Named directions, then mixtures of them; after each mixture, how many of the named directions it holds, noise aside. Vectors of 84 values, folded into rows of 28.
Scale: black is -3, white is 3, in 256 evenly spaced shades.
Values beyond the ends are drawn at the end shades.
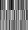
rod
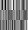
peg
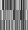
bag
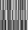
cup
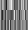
two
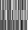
one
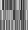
one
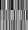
one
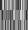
one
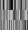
three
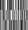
two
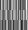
one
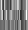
two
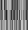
two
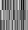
two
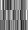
two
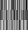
one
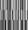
one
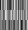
two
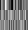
two
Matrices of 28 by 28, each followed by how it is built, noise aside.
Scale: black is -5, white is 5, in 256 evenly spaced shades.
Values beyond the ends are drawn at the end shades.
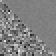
lower triangular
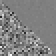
lower triangular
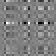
low rank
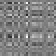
low rank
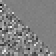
lower triangular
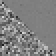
lower triangular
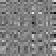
low rank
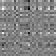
low rank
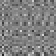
low rank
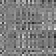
low rank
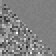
lower triangular
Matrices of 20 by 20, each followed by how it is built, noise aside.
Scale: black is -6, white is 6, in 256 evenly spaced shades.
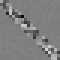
banded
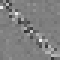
banded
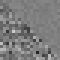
lower triangular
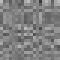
low rank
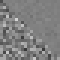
lower triangular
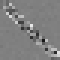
banded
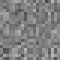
low rank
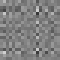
low rank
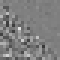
lower triangular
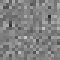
low rank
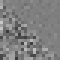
lower triangular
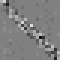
banded
